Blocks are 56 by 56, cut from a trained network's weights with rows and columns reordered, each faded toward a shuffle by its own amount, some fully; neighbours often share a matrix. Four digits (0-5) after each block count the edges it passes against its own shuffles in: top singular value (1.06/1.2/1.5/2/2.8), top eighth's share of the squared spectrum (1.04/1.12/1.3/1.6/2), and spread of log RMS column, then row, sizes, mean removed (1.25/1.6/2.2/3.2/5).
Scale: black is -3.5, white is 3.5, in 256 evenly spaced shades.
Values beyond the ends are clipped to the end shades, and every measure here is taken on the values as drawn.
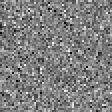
1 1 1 0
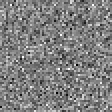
1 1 0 0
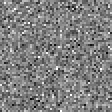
0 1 0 1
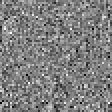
2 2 1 1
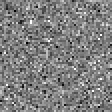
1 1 0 0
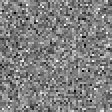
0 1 0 0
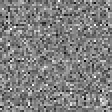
3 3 1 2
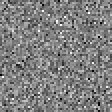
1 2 0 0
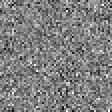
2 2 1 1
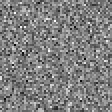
0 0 0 0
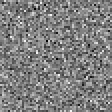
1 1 0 0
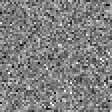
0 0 0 0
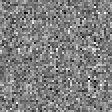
2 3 1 1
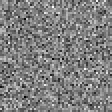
1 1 0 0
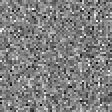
2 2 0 1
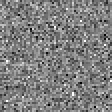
0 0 0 0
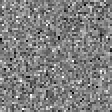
0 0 1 0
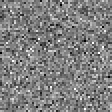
0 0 0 0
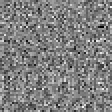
3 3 0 2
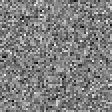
0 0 0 0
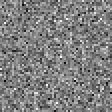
0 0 0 0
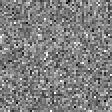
0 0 0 0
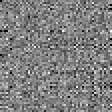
4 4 2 2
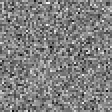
1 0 0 0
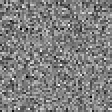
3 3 0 1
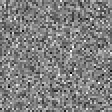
2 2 0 0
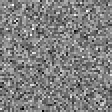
1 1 0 0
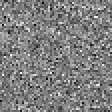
2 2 0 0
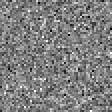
1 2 0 0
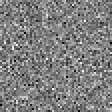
2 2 0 0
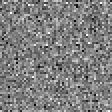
2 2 0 0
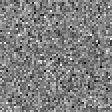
1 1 0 0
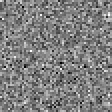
2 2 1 1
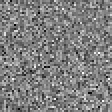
1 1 0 0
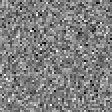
2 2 0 0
